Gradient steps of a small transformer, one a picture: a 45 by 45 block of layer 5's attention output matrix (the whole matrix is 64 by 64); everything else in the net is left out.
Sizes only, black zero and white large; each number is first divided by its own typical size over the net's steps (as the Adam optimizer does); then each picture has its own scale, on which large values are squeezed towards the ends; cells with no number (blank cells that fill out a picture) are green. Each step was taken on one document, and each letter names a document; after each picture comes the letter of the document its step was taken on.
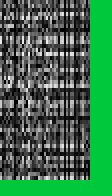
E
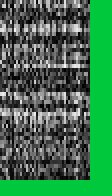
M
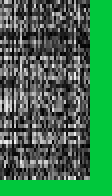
M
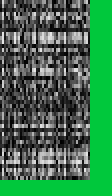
M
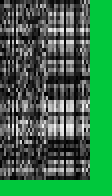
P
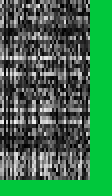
M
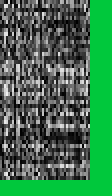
P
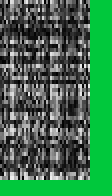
E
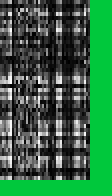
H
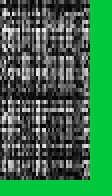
P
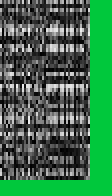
E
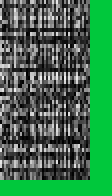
M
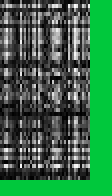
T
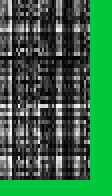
H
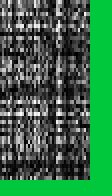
H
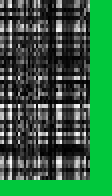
H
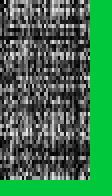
E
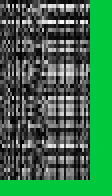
P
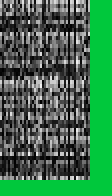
E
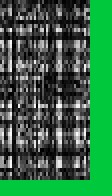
H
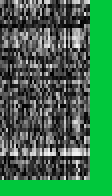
M
